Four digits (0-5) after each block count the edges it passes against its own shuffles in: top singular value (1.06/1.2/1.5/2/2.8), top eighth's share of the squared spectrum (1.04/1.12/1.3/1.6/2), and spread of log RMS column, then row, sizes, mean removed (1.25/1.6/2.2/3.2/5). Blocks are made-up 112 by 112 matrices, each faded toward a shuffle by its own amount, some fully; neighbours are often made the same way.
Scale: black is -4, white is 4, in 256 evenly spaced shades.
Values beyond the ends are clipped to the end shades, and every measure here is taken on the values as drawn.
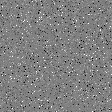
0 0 0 0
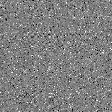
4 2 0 1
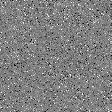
3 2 0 0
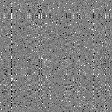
5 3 2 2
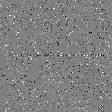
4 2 1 1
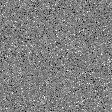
0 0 0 0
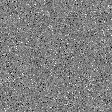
2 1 0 0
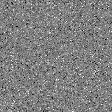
3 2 1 0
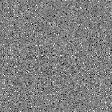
4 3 2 2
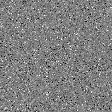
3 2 0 0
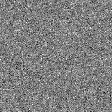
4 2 1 1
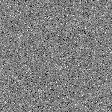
1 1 0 0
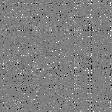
4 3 2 2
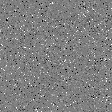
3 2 1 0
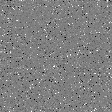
3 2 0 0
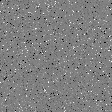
0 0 0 0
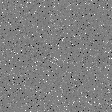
0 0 0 0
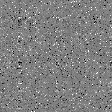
4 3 1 1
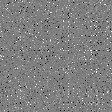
3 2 1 1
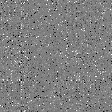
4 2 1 1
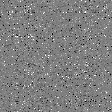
3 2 1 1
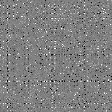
4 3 2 2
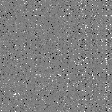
4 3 2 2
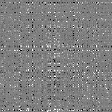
5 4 3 3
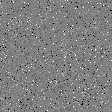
0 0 0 0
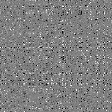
4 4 3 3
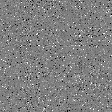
3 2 1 1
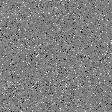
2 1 0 0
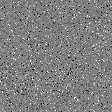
2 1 0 0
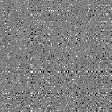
4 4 2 3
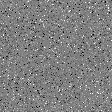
2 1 0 0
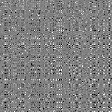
5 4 3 3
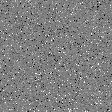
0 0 0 0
